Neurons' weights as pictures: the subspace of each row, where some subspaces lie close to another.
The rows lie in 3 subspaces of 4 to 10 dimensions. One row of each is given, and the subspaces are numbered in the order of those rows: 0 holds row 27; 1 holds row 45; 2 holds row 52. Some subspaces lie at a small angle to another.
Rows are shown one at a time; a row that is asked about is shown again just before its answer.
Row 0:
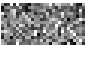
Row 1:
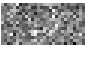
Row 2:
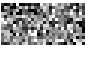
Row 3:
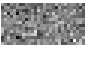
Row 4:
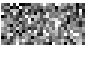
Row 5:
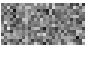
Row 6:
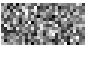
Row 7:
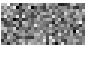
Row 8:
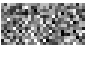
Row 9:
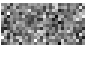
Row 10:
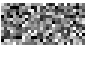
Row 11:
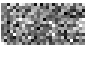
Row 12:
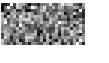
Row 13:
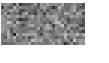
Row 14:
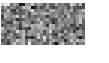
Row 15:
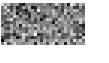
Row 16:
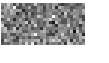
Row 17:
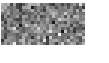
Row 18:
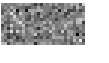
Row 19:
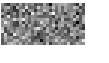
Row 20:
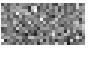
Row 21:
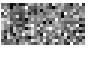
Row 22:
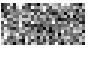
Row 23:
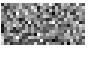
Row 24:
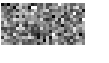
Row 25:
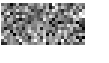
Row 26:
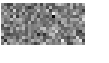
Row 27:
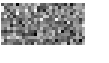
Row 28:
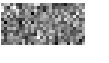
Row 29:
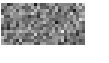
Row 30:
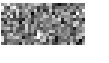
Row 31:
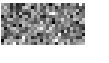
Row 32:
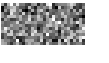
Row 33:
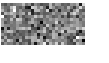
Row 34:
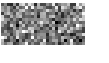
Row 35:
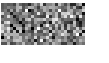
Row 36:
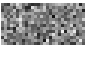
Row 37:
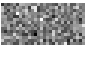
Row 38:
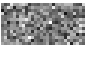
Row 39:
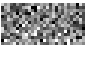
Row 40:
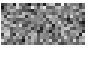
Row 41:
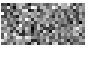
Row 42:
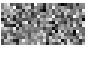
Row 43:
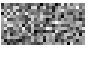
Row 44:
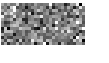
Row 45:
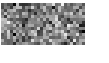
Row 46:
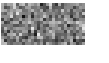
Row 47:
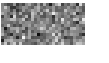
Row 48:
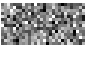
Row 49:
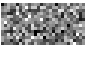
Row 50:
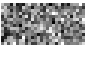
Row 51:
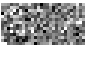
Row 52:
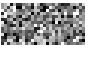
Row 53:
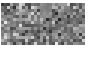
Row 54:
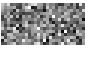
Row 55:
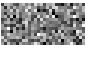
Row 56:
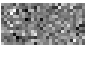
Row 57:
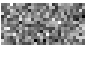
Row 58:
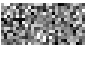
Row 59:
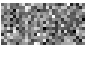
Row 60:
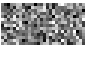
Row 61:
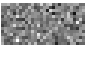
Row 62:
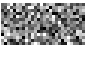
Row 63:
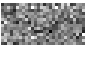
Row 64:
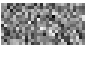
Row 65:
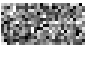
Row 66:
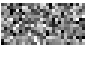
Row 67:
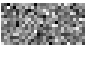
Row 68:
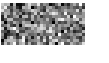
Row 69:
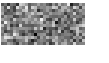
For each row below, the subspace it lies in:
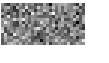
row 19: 2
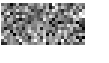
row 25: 1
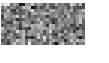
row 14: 2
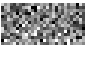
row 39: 0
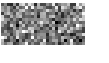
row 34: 1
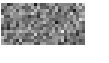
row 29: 1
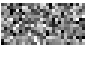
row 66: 1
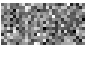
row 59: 0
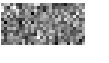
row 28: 0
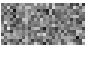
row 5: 2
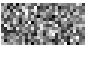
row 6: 2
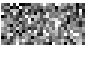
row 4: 1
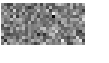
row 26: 2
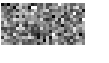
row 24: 0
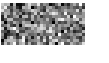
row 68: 0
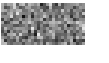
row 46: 1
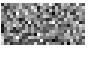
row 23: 2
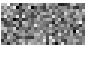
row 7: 2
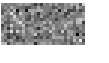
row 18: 1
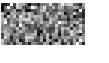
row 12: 1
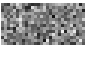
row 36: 0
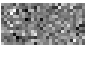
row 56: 1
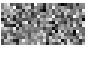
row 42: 2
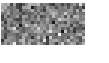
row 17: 0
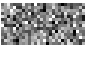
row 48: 2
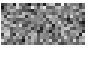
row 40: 1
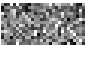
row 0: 1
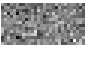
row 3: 1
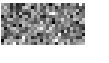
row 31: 0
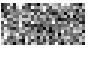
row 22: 0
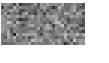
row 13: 1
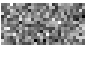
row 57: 1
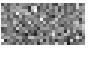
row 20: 0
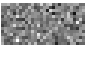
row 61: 2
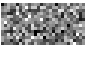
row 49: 1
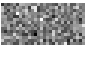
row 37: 0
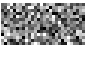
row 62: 2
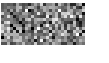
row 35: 1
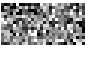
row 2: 1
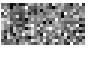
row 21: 1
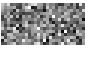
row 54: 0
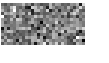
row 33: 2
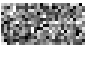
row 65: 1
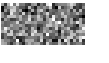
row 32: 1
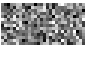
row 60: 2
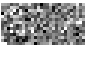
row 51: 1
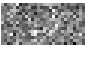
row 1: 1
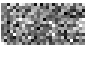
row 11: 1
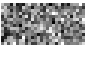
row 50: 0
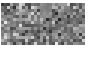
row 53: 0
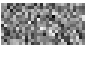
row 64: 2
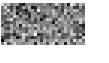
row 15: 0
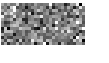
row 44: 2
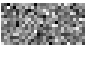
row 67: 1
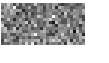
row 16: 2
